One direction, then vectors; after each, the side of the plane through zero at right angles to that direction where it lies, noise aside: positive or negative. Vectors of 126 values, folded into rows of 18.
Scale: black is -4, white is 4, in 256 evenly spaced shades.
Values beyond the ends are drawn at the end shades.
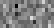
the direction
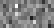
negative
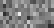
negative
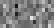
positive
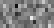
positive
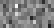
negative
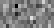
positive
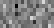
positive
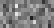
negative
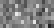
negative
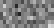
positive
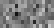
positive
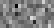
positive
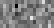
positive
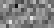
positive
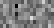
positive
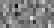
positive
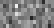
negative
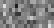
positive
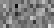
positive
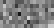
positive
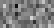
positive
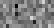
positive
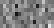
positive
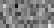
positive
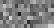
positive
